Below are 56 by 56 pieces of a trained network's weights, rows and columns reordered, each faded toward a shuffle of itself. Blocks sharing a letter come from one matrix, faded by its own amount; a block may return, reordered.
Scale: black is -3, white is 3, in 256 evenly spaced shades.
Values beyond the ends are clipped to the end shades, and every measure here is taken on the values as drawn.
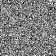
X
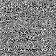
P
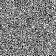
X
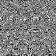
P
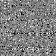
P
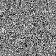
X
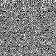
P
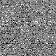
P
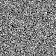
X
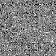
P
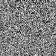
X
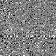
P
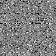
P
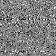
P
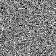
X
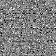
P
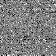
P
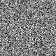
X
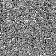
X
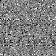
P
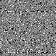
P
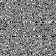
P
